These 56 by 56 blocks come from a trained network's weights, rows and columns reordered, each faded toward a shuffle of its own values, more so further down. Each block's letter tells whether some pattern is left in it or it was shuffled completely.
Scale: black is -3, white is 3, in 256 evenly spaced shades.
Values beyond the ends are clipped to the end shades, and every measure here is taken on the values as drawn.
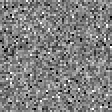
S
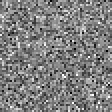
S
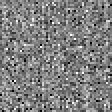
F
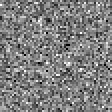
F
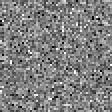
S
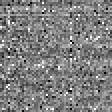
F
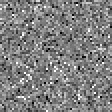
S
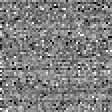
F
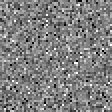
S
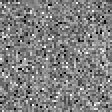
S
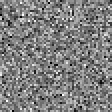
S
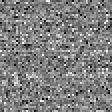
F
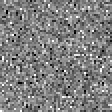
S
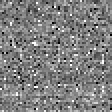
F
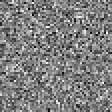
F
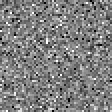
S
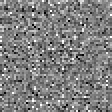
F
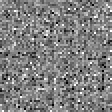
F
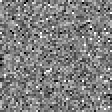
S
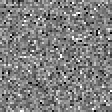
S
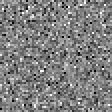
S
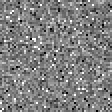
S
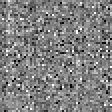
F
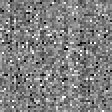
F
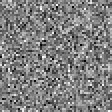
F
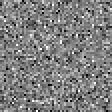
F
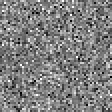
S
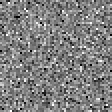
S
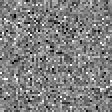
F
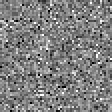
F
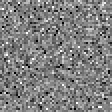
S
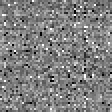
F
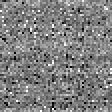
F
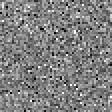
S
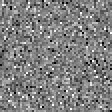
S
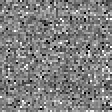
F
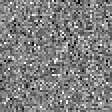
S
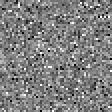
S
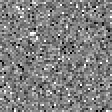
S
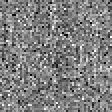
F
